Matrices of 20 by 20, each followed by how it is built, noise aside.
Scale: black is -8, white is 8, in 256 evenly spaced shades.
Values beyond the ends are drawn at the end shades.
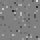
sparse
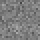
noise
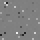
sparse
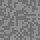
noise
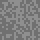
noise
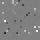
sparse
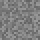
noise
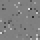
sparse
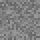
noise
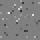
sparse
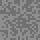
noise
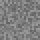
noise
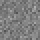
noise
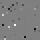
sparse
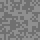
noise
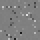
sparse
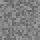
noise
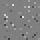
sparse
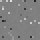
sparse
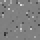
sparse
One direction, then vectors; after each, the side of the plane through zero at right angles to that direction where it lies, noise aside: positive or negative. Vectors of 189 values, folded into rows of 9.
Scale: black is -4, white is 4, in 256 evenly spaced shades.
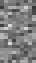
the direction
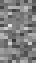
positive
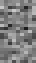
negative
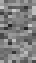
negative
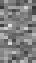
positive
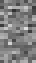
positive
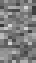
positive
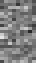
positive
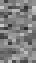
negative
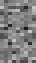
negative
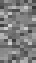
positive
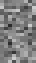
negative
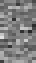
positive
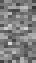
positive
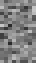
negative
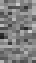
negative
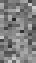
negative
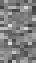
positive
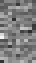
positive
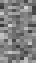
positive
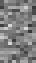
positive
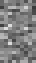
positive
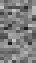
negative
